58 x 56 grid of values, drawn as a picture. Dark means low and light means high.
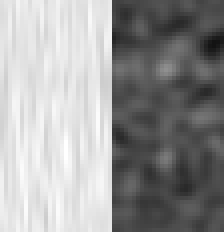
The table splits into one row of 2 panels. Panel 1,1: very high, streaked downward, faint in contrast. Panel 1,2: low, blotchy.
